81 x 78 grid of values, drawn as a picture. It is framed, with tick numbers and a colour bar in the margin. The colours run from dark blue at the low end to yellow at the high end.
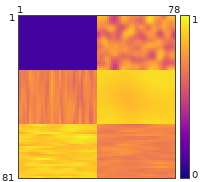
The table splits into 3 rows of 2 panels. Panel 1,1: very low, flat. Panel 1,2: high, blotchy. Panel 2,1: high, streaked downward, faint in contrast. Panel 2,2: very high, smooth, faint in contrast. Panel 3,1: very high, streaked across, faint in contrast. Panel 3,2: high, streaked across, faint in contrast.
